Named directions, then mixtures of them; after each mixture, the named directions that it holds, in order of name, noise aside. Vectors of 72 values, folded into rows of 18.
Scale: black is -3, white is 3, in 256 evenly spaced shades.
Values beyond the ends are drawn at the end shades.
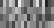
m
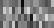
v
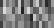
m, v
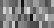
v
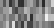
m, v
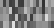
m, v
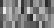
m, v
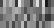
m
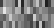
m, v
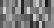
m, v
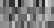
m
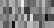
m, v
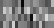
v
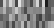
m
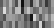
m, v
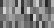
m, v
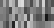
m, v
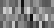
v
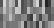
m, v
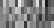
m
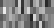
m, v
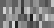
v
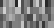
m, v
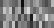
v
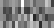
v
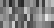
m, v
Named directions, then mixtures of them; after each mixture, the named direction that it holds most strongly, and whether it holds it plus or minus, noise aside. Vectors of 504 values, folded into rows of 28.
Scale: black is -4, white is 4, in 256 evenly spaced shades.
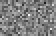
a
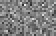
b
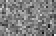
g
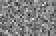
a, minus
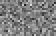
b, minus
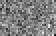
g, minus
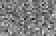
b, minus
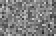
g, plus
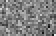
g, plus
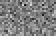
b, minus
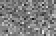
b, minus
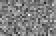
a, plus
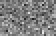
b, minus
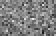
b, plus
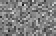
b, plus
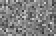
g, plus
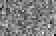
g, minus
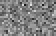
b, minus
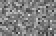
a, plus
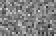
g, plus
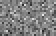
b, plus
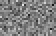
a, minus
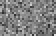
g, plus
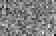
g, minus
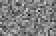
a, minus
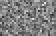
a, minus
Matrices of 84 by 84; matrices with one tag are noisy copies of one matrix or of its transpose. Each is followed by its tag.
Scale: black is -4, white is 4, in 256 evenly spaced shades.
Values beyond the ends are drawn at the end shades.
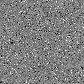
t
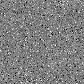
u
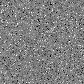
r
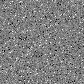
r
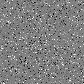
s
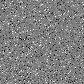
r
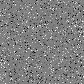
u
